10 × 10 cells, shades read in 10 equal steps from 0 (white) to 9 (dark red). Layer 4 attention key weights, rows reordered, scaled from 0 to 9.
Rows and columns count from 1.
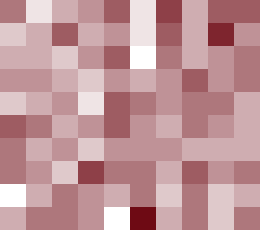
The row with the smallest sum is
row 9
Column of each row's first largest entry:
7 9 5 8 5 1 1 4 3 6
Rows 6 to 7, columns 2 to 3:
5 3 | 3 4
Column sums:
35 34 37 35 44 37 41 44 42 42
